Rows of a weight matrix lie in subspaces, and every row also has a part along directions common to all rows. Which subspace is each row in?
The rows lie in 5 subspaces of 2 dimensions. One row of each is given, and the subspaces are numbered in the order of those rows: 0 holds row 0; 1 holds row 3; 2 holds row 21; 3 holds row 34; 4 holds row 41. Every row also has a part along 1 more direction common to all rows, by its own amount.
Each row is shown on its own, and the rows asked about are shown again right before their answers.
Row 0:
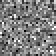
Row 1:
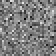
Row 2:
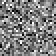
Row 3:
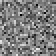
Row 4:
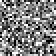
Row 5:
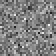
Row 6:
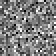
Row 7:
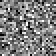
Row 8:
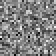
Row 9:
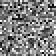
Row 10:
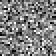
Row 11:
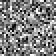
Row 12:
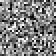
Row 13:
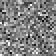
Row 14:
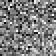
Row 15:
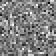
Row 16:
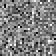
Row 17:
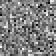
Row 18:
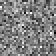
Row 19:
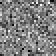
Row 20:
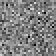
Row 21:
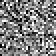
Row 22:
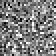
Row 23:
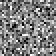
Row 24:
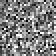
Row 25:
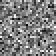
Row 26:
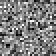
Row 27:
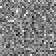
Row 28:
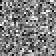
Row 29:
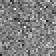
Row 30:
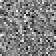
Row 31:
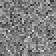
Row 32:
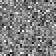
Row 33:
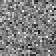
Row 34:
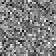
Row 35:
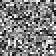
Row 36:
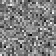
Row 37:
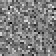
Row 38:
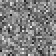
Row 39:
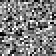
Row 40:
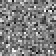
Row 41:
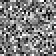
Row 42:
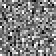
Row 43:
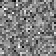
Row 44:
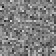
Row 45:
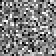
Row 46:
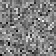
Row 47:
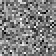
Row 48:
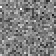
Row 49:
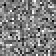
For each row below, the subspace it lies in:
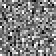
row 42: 0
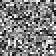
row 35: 0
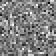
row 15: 1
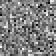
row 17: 1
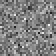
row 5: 4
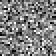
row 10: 2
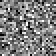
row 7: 2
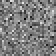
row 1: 3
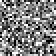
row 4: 0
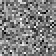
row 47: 1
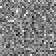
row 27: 2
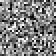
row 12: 4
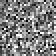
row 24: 4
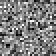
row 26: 2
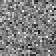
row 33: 2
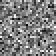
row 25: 0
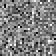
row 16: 0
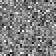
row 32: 3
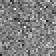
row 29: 3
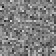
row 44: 3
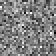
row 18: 4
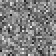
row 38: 3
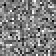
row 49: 0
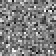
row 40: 2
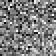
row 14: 2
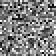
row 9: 0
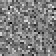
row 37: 2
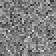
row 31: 1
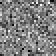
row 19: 1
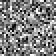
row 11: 4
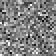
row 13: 1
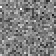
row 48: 3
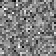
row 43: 4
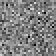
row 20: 1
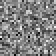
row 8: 0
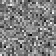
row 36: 3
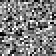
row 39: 2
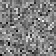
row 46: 1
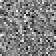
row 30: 2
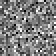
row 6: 4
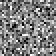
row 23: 4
